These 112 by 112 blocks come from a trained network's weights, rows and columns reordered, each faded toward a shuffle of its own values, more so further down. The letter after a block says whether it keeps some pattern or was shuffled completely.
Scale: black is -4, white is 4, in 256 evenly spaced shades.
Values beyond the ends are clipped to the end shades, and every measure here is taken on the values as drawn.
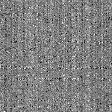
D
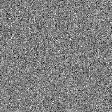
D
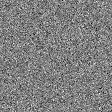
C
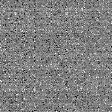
D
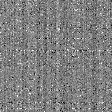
D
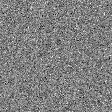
C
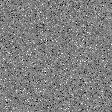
C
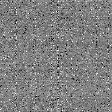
D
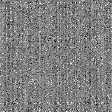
D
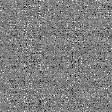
D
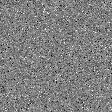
C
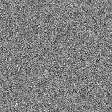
D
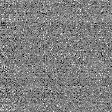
D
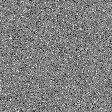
C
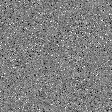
C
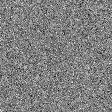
C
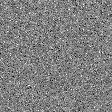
C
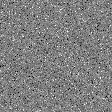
C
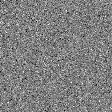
D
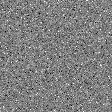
C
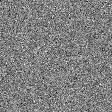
C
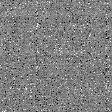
D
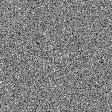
C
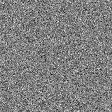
D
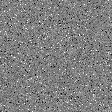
C
